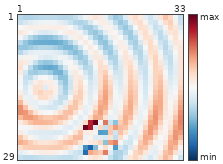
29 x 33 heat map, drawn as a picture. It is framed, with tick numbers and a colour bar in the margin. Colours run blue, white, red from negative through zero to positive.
An odd patch, rougher than its surroundings, sits in the bottom middle. Rings spread out from the middle left. The bottom middle is the roughest part.
